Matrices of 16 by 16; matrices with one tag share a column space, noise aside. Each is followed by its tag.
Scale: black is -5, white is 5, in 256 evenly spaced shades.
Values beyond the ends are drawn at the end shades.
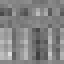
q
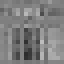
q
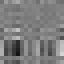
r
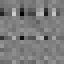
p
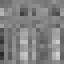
q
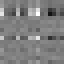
p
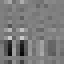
r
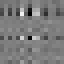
p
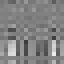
r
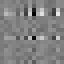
p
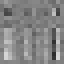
q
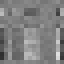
q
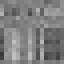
q
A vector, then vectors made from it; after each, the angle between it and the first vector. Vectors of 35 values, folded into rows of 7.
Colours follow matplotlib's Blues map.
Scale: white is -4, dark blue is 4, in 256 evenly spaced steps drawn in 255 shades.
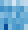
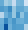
nearly parallel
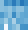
nearly opposite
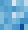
partly aligned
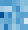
orthogonal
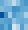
orthogonal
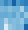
nearly opposite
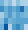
nearly parallel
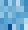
orthogonal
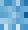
partly opposed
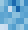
partly opposed
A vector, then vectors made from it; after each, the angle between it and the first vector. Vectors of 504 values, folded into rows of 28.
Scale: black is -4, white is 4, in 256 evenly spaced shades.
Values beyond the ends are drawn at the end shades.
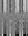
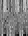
nearly parallel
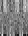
nearly parallel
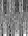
nearly opposite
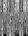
nearly parallel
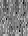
partly opposed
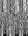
nearly parallel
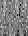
partly aligned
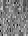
partly opposed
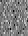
orthogonal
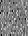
orthogonal
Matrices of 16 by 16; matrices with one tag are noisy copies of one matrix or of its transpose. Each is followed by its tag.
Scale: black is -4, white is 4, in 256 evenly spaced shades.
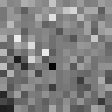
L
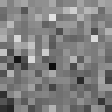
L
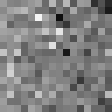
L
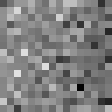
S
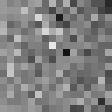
L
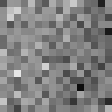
S
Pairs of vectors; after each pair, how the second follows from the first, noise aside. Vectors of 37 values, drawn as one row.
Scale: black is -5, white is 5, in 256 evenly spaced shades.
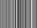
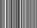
reversed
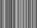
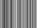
sign-scrambled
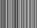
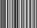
scaled up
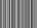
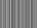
shrunk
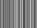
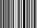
scaled up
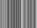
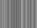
shrunk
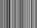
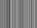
shrunk
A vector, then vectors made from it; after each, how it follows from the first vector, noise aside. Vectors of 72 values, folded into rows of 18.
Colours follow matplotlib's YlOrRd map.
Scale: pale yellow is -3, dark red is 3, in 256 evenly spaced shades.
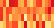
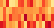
negated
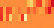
partly zeroed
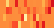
partly zeroed
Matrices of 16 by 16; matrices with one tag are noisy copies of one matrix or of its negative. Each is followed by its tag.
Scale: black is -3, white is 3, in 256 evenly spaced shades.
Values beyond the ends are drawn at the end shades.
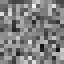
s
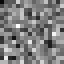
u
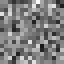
s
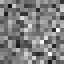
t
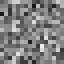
s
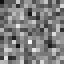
u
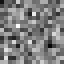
u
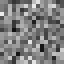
s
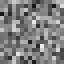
s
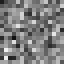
u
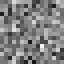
s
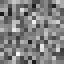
s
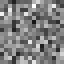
s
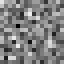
u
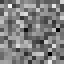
t
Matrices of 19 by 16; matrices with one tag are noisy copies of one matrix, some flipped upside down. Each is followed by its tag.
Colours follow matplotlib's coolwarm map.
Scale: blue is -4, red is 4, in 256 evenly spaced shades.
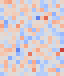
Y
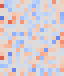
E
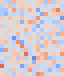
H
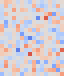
Y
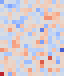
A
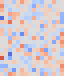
E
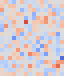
H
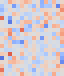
E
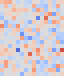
Y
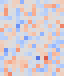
Y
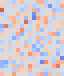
H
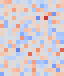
Y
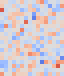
H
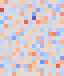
H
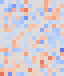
A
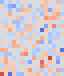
A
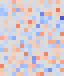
H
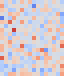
E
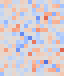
Y
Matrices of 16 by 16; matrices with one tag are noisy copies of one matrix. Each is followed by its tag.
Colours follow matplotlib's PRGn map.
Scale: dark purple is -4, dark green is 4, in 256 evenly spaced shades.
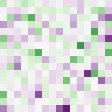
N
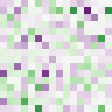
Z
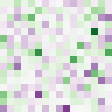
N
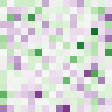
N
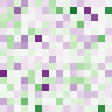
Z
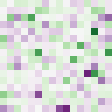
N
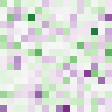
N
